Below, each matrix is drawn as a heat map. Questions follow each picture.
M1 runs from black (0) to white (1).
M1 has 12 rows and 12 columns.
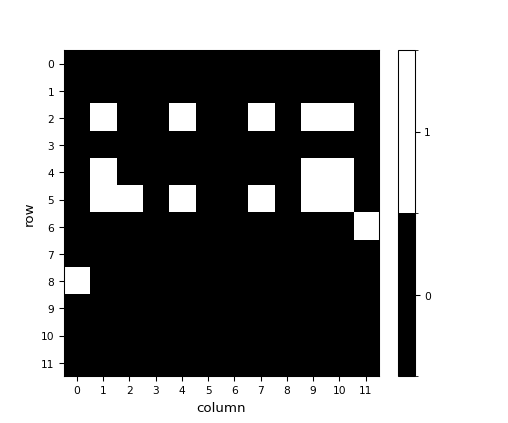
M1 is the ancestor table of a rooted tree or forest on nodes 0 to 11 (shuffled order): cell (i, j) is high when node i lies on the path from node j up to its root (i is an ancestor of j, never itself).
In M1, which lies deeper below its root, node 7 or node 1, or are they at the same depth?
node 1
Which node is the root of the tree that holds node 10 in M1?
5
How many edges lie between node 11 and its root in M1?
1
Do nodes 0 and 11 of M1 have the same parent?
no
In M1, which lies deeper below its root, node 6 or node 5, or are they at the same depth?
the same depth
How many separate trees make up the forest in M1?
4
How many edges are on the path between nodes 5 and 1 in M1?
3
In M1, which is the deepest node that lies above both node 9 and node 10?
4
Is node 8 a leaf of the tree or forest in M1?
no
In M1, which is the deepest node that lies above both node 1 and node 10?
4
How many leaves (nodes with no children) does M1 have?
7
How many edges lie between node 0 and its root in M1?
1
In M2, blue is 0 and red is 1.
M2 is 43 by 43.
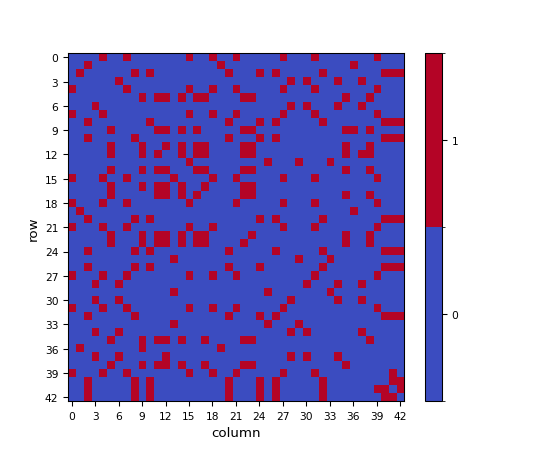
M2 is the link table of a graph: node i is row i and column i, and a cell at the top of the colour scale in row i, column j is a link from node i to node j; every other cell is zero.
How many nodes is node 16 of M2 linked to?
8
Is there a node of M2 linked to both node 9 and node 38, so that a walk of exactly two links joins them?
yes
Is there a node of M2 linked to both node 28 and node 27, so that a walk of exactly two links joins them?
no
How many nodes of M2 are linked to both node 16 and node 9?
6
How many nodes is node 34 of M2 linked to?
5
